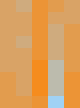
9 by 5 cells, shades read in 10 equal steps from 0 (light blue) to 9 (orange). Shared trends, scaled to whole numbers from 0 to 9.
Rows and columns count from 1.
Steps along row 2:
same up down same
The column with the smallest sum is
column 4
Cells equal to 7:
9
